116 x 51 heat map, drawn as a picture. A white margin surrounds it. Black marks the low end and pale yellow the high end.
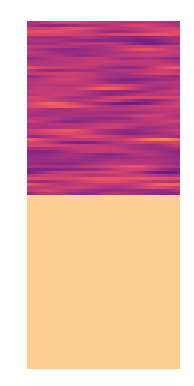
It is made of 2 by 1 panels. Panel 1,1: middling, streaked across. Panel 2,1: very high, flat.
